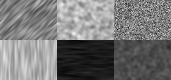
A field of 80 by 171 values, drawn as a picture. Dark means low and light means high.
It is made of 2 by 3 panels. Panel 1,1: middling, slanting up to the right. Panel 1,2: high, blotchy. Panel 1,3: middling, fine-grained, strong in contrast. Panel 2,1: high, streaked downward. Panel 2,2: very low, streaked across, faint in contrast. Panel 2,3: low, blotchy, faint in contrast.
